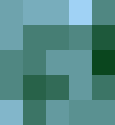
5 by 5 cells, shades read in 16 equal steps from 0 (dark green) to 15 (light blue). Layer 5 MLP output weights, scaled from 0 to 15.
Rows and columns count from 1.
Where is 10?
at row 1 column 1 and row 2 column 1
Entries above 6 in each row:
5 2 3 2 4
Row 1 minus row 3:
3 5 2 6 7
